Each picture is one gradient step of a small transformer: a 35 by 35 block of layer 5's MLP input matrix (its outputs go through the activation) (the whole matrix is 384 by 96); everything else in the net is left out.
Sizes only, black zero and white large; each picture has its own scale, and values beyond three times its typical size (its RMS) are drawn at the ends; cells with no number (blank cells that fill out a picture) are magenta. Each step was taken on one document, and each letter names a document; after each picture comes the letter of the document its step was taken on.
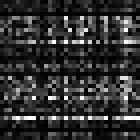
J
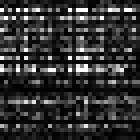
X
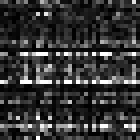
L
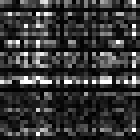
L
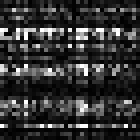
X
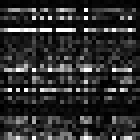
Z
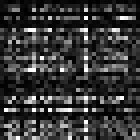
Z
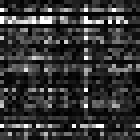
Z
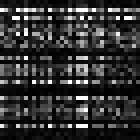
X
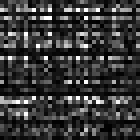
X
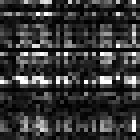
L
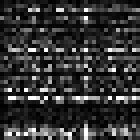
Z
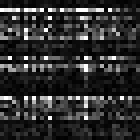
X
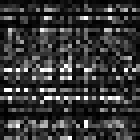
Z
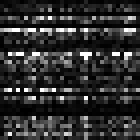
Z
